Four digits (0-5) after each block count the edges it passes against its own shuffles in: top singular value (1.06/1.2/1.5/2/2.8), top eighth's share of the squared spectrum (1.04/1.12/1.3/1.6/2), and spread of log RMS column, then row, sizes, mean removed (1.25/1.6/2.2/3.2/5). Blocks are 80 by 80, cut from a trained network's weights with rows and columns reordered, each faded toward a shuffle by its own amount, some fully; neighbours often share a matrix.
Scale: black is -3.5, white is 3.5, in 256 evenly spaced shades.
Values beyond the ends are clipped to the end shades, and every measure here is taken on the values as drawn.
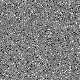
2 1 0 0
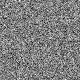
0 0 0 0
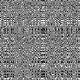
5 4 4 3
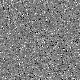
0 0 0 0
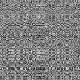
5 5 1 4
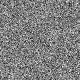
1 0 0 0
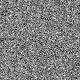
2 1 0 0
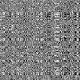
5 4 3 3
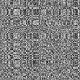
5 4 3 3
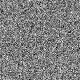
3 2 0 0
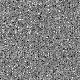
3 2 0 0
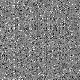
3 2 0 1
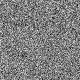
2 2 0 0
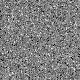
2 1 0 0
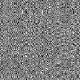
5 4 3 2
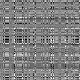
5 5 4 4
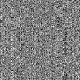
4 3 2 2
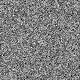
0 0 0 0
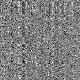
4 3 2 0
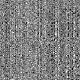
4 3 2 2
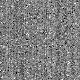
3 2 0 1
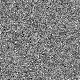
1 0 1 0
